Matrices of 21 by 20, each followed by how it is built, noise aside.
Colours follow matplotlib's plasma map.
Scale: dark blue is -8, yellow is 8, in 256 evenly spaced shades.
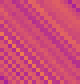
Toeplitz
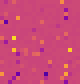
sparse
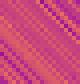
Toeplitz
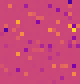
sparse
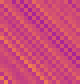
Toeplitz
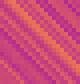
Toeplitz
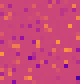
sparse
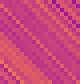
Toeplitz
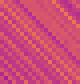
Toeplitz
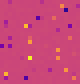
sparse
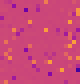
sparse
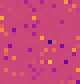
sparse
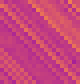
Toeplitz
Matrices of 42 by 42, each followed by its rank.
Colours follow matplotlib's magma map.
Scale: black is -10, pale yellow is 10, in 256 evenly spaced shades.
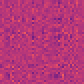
five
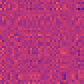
five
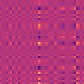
one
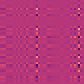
one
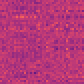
five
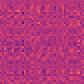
five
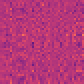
five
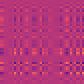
one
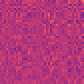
five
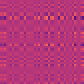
one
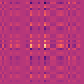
one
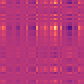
one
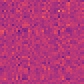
five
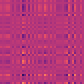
one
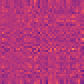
five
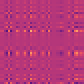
one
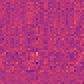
five
